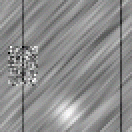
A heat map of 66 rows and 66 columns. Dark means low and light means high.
In the middle left lies a patch that is rougher than the rest. Columns 12 and 61 differ from the columns beside them. A single bump stands in the bottom middle. The distribution is heavy-tailed on both sides. The halves do not mirror each other. Values change most from cell to cell in the middle left. The ninth with the highest average is the bottom middle.
